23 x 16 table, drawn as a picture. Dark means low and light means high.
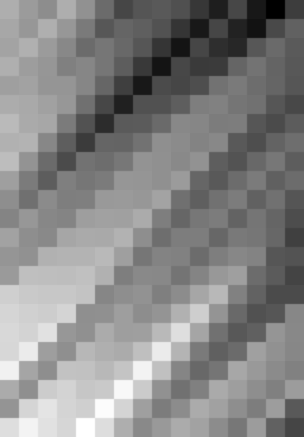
Grain: diagonal, up to the right. Lone odd cells: none. Ninth with the highest average: bottom left. Mirror symmetry: none. Slope: up to the bottom left.
